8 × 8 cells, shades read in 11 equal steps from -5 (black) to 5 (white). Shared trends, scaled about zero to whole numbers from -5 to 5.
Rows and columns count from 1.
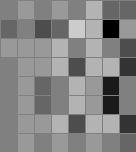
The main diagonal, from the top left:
0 0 1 2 2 1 2 -1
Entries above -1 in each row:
6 4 7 6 6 6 6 7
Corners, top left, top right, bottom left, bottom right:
0 -1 0 -1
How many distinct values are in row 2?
7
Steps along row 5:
up down up up down down up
